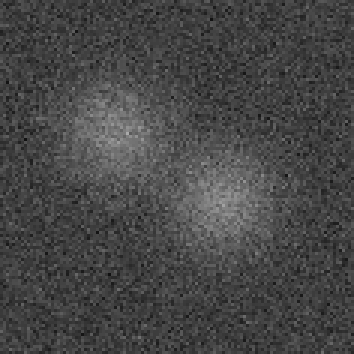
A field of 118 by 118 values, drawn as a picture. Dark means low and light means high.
Two bumps rise from the field. On average the colour sits 30% of the way up the scale. No overall slope runs across the table. There are no regular stripes. The centre is the ninth with the highest average. No single row or column stands out from its neighbours.
